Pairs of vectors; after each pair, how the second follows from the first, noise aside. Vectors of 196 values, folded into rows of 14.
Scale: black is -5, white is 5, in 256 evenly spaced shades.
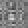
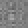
shrunk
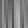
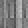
wrapped around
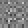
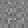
shrunk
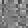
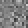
wrapped around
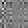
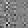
wrapped around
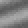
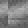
wrapped around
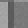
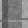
wrapped around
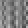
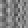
wrapped around
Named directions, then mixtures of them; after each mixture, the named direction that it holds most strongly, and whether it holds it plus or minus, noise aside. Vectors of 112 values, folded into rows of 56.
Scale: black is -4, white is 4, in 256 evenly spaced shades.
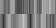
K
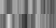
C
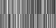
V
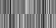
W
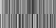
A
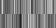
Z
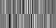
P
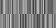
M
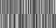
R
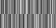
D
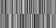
P, minus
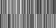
V, plus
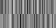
M, plus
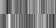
C, plus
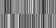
W, plus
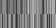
V, minus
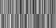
D, minus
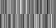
D, plus
